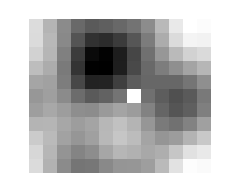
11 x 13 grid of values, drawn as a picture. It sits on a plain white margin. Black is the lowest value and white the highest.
Grain: blotchy. Ninth with the lowest average: top middle. Roughest part: centre. Lone odd cells: 1, higher than its neighbours. Stripes: none. Ninth with the highest average: top right.
